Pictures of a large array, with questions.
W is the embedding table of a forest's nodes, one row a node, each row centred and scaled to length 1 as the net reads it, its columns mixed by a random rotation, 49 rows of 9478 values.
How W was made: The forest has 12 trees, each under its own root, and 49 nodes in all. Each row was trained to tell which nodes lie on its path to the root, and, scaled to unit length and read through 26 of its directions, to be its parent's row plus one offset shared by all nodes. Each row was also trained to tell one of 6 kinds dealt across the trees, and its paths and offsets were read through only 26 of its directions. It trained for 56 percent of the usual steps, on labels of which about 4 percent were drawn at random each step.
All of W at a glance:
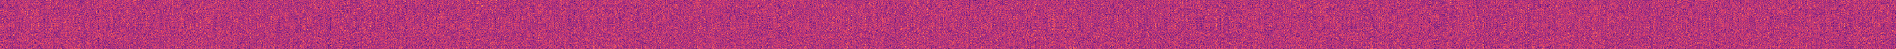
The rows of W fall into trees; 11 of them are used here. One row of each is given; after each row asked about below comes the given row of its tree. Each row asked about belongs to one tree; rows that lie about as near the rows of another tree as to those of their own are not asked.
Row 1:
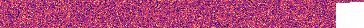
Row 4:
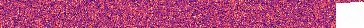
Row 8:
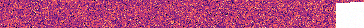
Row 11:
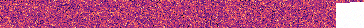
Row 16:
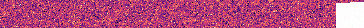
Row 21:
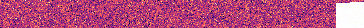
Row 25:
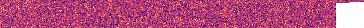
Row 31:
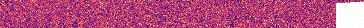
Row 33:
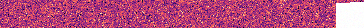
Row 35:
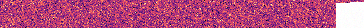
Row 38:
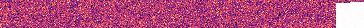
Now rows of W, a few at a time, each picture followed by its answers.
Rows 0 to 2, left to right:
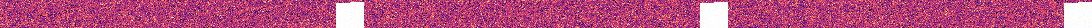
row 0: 38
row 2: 38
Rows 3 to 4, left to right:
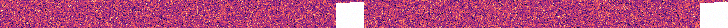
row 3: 1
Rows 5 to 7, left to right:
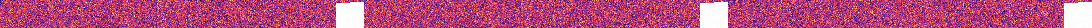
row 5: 11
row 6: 11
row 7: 33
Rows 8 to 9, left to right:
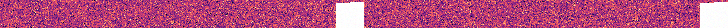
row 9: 31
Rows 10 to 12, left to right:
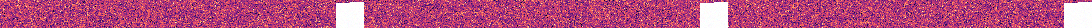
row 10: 25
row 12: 25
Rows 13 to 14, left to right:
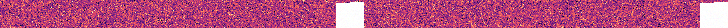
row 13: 35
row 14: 1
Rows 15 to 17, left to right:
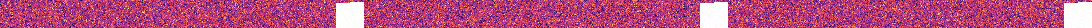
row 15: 33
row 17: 35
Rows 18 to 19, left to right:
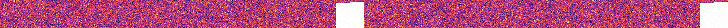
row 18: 21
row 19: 21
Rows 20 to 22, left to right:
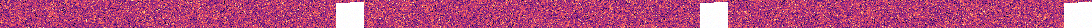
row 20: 33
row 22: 4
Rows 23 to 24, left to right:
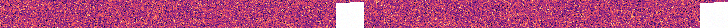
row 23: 25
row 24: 1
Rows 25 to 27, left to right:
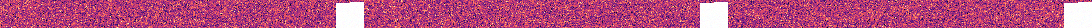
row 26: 25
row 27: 4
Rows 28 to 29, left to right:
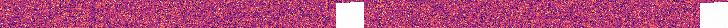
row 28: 38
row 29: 21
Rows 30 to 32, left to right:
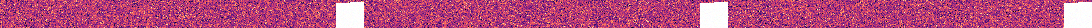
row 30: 4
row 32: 8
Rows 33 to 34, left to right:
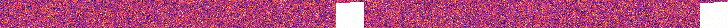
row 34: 35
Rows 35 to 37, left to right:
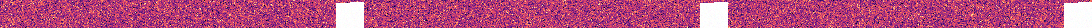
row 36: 33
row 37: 4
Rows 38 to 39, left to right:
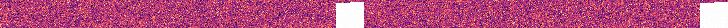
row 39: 16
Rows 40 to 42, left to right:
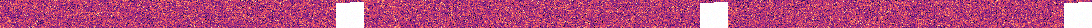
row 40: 11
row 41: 25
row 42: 38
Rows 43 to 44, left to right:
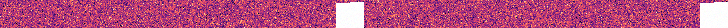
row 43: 8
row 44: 21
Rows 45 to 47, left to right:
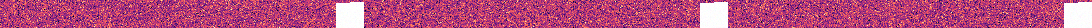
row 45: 16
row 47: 11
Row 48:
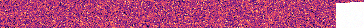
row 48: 31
